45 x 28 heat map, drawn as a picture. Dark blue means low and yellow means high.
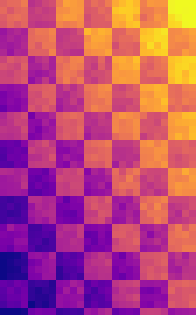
No lone cell stands out from its neighbours. A checkerboard runs through the table. The bottom left is the ninth with the lowest average. The field climbs toward the top right. The top right is the ninth with the highest average.
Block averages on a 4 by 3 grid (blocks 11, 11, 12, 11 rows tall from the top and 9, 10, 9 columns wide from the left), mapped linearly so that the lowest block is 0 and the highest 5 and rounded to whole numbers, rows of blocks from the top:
345 / 234 / 123 / 012
